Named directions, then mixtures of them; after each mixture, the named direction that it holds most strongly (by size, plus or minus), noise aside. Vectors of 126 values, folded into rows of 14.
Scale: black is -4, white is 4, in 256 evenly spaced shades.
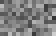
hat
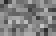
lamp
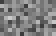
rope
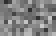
lamp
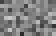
rope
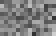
hat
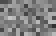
rope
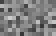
rope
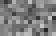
lamp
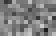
lamp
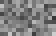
hat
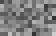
hat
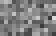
hat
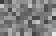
hat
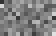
hat
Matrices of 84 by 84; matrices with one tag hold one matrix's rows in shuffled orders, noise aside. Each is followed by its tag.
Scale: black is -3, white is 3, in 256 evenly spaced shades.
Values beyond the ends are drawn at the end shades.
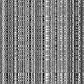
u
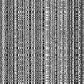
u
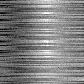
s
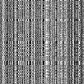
u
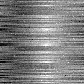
s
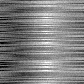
s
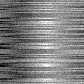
s
